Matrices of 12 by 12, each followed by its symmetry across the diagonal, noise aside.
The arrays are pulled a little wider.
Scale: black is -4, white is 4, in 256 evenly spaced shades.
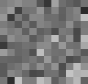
symmetric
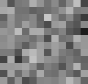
neither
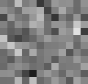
antisymmetric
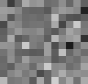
neither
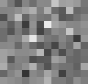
neither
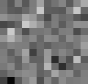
neither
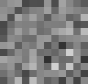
symmetric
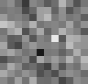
antisymmetric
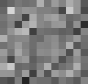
symmetric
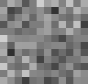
symmetric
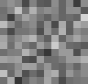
antisymmetric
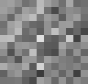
symmetric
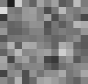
antisymmetric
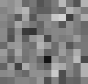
neither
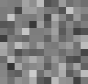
antisymmetric
